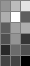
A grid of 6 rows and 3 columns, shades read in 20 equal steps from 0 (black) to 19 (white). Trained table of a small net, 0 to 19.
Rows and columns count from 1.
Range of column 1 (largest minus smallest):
10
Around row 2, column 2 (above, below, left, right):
14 12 13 7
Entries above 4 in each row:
3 3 3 2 2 2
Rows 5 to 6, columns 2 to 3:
8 6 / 5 0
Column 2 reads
14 19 12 11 8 5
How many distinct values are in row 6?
2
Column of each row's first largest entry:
3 2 3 2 2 1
